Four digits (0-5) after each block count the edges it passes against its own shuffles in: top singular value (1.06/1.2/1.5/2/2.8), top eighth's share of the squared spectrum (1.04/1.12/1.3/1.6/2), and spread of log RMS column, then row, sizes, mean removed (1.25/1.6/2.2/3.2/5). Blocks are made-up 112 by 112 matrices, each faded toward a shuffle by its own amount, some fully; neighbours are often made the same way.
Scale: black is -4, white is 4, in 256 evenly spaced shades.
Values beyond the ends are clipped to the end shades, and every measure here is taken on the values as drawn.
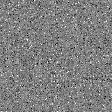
3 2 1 0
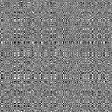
5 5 4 4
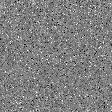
2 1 0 0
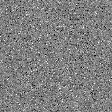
3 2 1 0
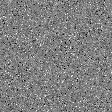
0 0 0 0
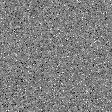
2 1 0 0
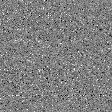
1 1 0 1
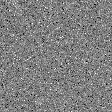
0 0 0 0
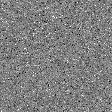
0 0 0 0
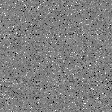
3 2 0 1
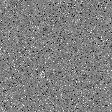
0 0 0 0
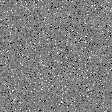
0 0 1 0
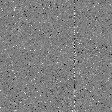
3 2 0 0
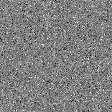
3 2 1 0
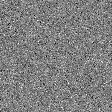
0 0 0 0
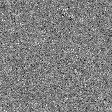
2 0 0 0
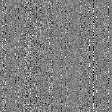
3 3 4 0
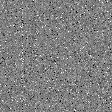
1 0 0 0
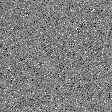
1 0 0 0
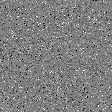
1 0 0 0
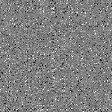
4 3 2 2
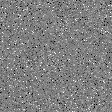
2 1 0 0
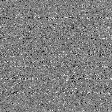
1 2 0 3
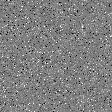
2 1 0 0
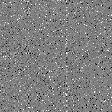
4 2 1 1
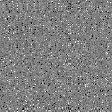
4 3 2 1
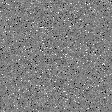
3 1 0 0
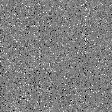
2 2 2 0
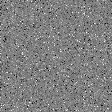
1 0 1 0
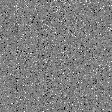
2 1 2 0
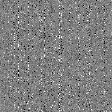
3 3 3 0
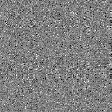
4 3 2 2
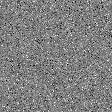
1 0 0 0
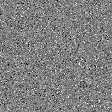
3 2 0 0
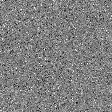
2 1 0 0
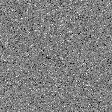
2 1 0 0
